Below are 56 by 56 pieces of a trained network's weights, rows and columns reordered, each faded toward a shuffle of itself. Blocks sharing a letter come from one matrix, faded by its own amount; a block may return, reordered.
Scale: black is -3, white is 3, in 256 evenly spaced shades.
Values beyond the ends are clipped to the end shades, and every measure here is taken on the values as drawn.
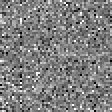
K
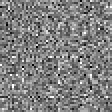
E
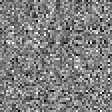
E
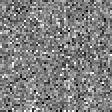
K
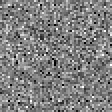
K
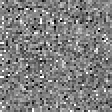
K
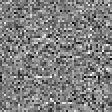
E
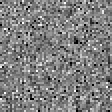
K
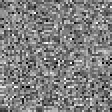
E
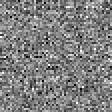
E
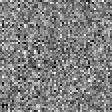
E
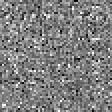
K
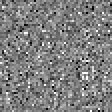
K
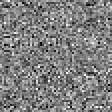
E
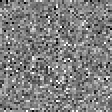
K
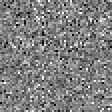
K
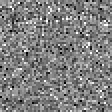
K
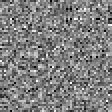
E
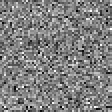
E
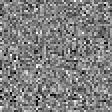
E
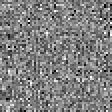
E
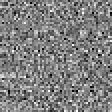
E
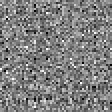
E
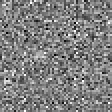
E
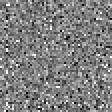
K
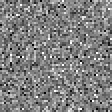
K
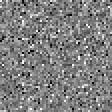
K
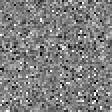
K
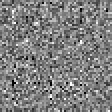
E
